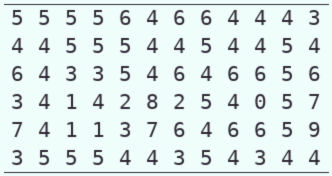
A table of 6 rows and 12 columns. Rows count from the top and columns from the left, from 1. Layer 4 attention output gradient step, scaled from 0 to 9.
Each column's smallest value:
3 4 1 1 2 4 2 4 4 0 4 3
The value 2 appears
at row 4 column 5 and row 4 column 7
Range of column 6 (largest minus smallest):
4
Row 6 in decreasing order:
5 5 5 5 4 4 4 4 4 3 3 3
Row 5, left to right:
7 4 1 1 3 7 6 4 6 6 5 9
